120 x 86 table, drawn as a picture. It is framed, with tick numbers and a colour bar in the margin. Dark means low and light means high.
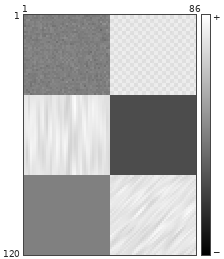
It is made of 3 by 2 panels. Panel 1,1: middling, fine-grained, faint in contrast. Panel 1,2: very high, checkered, faint in contrast. Panel 2,1: very high, streaked downward, faint in contrast. Panel 2,2: low, flat. Panel 3,1: middling, flat. Panel 3,2: very high, slanting up to the right, faint in contrast.
